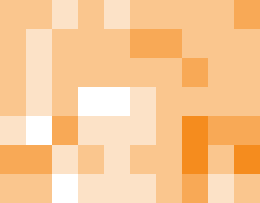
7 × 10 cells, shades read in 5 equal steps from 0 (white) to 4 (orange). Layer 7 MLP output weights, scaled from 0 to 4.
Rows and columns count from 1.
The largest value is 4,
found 3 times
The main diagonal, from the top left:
2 1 2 0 1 2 2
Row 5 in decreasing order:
4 3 3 3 2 1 1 1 1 0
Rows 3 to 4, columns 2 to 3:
1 2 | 1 2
